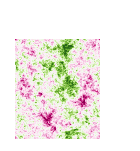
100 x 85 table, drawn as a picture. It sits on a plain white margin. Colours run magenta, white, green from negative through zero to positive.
No row or column stands out. Neither half mirrors the other. There are no regular stripes. The ninth with the highest average is the top middle.
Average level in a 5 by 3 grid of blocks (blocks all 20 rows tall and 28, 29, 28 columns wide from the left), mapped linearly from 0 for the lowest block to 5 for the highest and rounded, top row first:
1 5 1 / 2 5 1 / 0 4 0 / 1 1 1 / 1 0 2
